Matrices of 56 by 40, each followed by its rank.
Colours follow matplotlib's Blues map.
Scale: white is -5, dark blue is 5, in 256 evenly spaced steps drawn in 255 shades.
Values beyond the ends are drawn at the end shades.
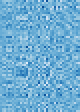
five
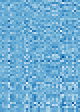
five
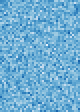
full rank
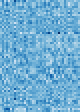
five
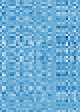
three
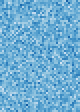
full rank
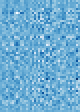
five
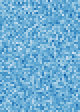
full rank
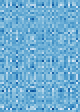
three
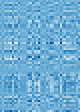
three
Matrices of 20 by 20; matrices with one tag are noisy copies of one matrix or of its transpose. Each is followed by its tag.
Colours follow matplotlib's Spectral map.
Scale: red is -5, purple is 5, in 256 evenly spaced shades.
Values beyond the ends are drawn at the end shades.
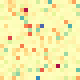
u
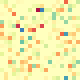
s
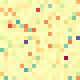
u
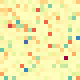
u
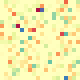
s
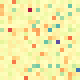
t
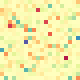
u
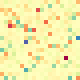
u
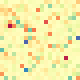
u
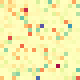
u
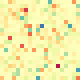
u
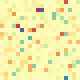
s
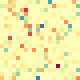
u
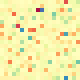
s
